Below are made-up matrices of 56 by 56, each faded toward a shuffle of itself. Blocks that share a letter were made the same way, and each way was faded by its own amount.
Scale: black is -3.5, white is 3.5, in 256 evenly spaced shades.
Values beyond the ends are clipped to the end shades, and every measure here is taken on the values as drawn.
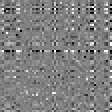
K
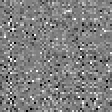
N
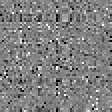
N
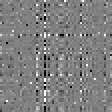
K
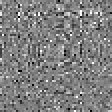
N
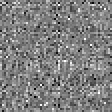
N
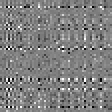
K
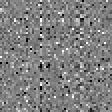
N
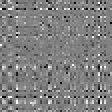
K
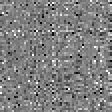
N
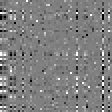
K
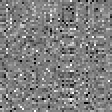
N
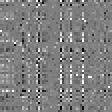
K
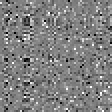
N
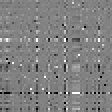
K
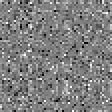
N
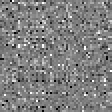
N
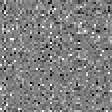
N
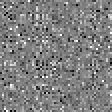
N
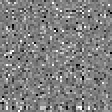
N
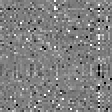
N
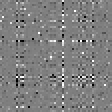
K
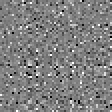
N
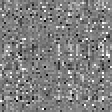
N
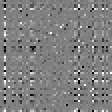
K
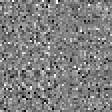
N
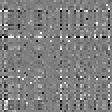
K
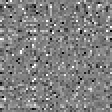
N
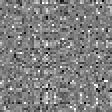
N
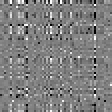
K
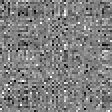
N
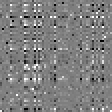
K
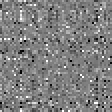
N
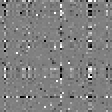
K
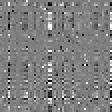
K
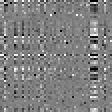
K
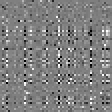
K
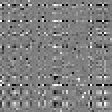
K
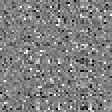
N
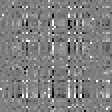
K
